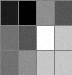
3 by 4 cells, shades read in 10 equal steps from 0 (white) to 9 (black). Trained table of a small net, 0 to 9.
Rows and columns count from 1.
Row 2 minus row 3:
0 2 -2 0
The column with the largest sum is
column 2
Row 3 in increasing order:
2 2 4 5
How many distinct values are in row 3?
3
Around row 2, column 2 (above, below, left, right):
9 4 5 0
